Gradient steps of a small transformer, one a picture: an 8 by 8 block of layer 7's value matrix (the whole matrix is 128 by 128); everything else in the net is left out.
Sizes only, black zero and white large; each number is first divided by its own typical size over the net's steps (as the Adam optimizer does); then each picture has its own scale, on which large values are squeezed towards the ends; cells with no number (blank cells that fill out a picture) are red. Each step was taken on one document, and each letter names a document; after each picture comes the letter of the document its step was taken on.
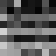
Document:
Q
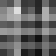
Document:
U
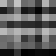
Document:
U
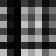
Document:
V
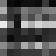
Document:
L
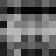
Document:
U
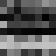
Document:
Q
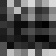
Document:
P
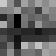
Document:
L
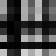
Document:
V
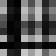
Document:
V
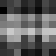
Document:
U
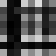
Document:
V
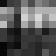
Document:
L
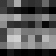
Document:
U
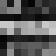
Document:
Q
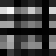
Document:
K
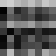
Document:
P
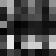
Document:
K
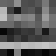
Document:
Q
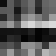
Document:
P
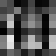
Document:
K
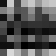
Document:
P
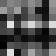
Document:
K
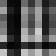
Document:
V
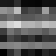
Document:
Q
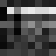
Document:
P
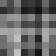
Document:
U
